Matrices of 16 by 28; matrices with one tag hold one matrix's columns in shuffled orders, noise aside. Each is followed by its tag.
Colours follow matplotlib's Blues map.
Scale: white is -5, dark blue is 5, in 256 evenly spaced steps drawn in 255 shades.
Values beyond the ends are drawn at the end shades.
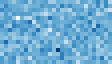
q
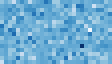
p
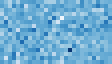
q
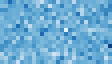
p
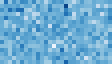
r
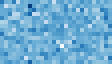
r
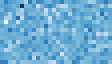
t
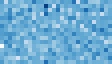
r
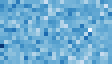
p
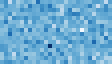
p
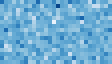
t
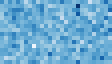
r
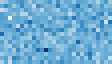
q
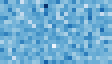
r
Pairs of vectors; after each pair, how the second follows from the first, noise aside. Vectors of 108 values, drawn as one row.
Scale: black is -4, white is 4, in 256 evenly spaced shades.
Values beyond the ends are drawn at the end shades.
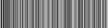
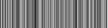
shuffled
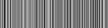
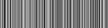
copied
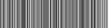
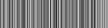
copied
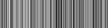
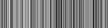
copied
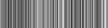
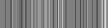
partly zeroed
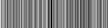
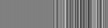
partly zeroed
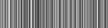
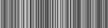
shuffled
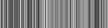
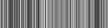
copied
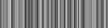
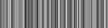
copied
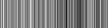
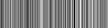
shuffled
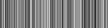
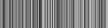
shuffled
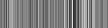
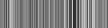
copied
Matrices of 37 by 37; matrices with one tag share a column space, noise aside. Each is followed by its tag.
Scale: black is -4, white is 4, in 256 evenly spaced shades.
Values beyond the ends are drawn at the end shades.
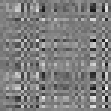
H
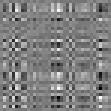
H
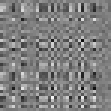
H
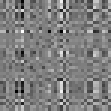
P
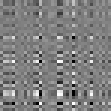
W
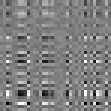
W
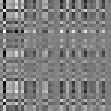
P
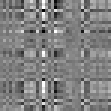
P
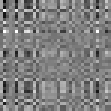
P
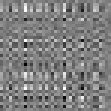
H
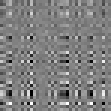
W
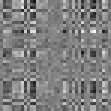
P
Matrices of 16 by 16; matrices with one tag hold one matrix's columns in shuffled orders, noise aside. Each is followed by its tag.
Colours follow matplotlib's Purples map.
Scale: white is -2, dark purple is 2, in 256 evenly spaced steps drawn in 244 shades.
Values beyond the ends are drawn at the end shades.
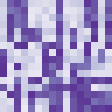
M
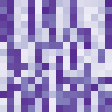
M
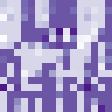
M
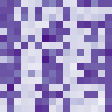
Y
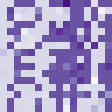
Y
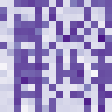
Y
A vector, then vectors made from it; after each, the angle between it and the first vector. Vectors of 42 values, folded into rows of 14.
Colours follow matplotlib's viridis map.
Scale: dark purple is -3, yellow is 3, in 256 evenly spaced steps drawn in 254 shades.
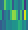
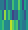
partly opposed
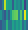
nearly parallel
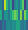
nearly parallel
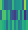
nearly opposite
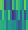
nearly opposite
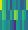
orthogonal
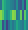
partly aligned
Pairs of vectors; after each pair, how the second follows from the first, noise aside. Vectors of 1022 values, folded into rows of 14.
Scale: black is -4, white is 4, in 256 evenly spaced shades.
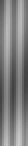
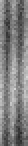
negated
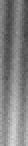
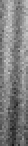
negated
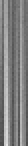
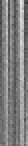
reversed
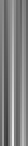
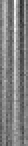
reversed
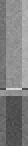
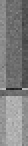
negated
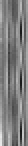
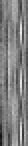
negated
